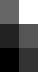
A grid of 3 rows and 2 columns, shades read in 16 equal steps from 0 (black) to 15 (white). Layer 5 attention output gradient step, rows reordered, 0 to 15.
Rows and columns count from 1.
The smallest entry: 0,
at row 3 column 1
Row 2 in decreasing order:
5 2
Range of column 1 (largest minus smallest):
6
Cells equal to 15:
1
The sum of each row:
21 7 3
